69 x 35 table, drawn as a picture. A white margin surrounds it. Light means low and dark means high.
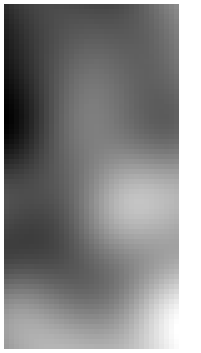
Slope: up to the top left. Ninth with the lowest average: bottom right. Odd rows or columns: none. Mirror symmetry: none. Grain: smooth. Lone odd cells: none. Ninth with the highest average: top left.
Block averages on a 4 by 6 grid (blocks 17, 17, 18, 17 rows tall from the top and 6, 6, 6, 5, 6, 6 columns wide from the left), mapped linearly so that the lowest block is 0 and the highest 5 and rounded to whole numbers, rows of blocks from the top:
5 4 3 3 3 3
5 4 3 2 3 3
4 4 3 2 1 1
2 2 2 2 1 0
